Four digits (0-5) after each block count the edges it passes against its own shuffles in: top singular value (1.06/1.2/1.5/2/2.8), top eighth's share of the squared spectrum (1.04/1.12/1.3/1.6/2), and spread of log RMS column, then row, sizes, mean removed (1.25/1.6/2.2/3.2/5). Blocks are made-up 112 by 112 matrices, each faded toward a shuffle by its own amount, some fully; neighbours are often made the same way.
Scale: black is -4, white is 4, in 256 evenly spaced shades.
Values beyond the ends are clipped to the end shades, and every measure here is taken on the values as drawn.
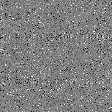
4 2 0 1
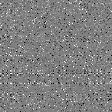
4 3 1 2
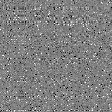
4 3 2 2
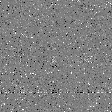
3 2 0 1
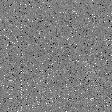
3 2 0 1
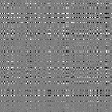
5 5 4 4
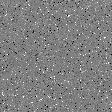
0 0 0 0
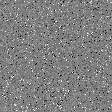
1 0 0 0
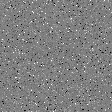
0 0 0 0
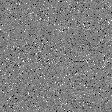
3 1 0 0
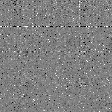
4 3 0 2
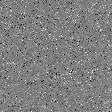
0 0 0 0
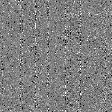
2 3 3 0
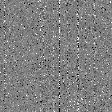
3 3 3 0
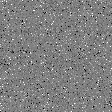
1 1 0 0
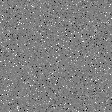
0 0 0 0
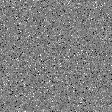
3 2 0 0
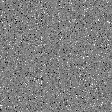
3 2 1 0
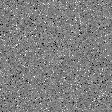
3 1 0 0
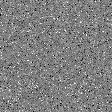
0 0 0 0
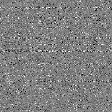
4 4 1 3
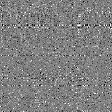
4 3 2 3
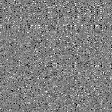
4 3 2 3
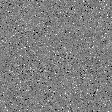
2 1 0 0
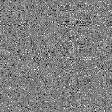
4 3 1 2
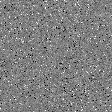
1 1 0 0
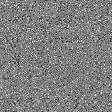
3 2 0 1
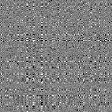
5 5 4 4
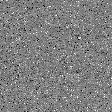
3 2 0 0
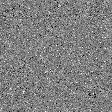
0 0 0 1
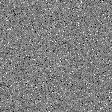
0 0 0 0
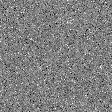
1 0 0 0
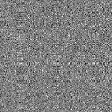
4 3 2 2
